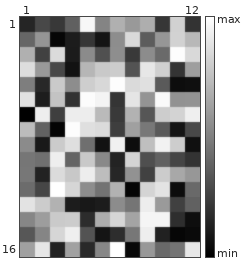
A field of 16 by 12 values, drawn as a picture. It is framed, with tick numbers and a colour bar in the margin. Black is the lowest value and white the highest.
Stripes: none. Mirror symmetry: none. Slope: none. Odd rows or columns: none.
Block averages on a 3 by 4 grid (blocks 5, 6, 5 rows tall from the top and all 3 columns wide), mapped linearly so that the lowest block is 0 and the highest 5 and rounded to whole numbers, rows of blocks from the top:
1 1 4 2 | 2 5 1 3 | 4 1 3 0
